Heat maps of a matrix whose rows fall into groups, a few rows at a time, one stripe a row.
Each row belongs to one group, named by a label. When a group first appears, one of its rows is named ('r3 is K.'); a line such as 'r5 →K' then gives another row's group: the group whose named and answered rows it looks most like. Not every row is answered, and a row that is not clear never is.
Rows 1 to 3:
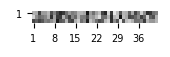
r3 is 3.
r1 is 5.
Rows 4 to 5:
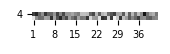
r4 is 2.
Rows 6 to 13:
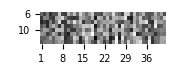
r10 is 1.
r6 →2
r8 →2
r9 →5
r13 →3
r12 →3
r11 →5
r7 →1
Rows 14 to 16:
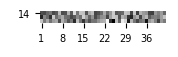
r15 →1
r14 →2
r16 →5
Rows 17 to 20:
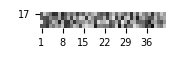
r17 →2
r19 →5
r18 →2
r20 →3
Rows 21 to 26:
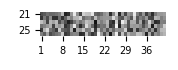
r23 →5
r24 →3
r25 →1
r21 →3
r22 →2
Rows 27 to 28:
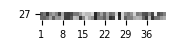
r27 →5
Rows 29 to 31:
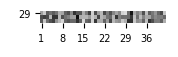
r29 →1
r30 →2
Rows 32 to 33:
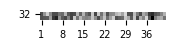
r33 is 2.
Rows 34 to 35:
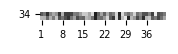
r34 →5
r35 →5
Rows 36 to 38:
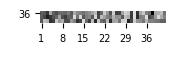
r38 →1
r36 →2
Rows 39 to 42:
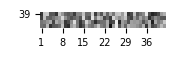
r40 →1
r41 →3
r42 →3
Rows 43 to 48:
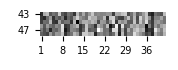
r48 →3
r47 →3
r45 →2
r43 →1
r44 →2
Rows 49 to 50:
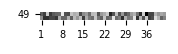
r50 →2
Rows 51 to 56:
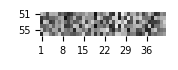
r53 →1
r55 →5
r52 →3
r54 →3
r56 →1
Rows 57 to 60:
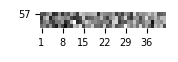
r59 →3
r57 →2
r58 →1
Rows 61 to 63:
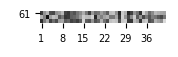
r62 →5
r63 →1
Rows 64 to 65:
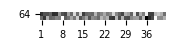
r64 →2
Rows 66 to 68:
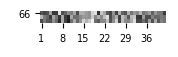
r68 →5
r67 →5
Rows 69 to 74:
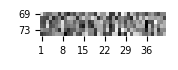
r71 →3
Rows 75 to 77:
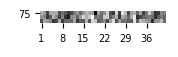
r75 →5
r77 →2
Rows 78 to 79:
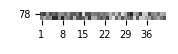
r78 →1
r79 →2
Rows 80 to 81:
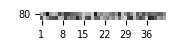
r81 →1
